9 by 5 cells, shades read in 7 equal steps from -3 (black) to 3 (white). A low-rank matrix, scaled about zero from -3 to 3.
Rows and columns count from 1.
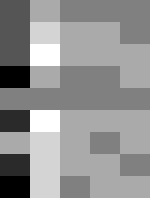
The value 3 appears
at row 3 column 2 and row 6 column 2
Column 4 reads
0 1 1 0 0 1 0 1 1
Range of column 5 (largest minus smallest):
1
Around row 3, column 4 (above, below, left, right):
1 0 1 1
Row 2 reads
-1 2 1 1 0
